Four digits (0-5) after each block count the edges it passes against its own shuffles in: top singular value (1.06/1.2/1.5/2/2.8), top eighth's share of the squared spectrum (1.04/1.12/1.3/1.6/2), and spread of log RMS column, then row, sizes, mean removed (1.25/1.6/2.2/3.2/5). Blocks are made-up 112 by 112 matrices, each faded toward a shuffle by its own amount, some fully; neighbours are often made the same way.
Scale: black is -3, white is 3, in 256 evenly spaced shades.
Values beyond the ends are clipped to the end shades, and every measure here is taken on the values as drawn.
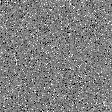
0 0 0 0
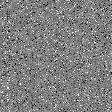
0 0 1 0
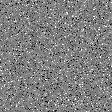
0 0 0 0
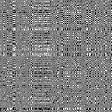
5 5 4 4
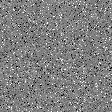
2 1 0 0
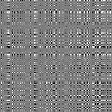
5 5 5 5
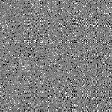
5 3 2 2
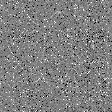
1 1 2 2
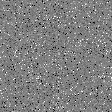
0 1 0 0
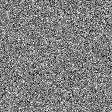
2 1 0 0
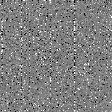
4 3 2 1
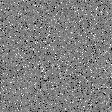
2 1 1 0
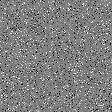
0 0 0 0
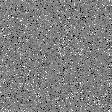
3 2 1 0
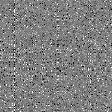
4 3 2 1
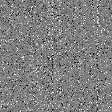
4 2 1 0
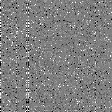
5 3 2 1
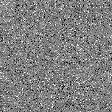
3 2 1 0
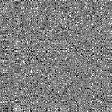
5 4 3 3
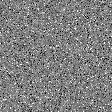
1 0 0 0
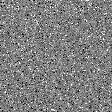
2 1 0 0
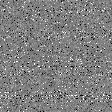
2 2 0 2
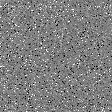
0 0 0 0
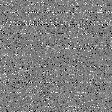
3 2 0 3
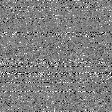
3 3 0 4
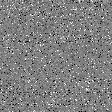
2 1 0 2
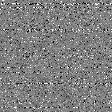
2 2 0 3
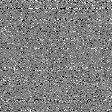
3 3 0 3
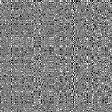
5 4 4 3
